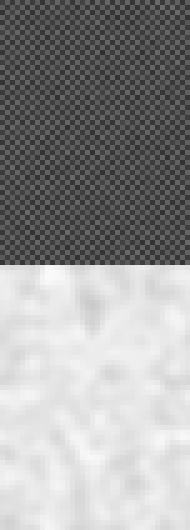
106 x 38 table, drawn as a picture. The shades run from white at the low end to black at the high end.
It is made of 2 by 1 panels. Panel 1,1: high, checkered. Panel 2,1: very low, blotchy, faint in contrast.
